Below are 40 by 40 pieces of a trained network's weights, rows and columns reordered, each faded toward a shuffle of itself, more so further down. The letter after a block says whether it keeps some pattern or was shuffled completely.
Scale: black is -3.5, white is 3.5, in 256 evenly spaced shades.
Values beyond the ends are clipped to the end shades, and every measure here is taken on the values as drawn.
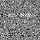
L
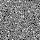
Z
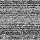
L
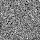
Z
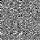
L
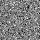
Z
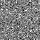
Z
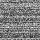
L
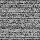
L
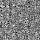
L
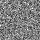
Z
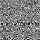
L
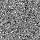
Z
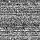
L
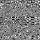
L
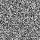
Z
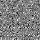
L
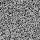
Z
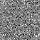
L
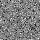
Z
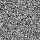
Z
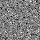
Z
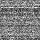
L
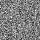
Z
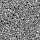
Z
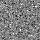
Z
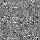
L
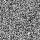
Z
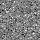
Z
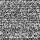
L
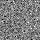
Z
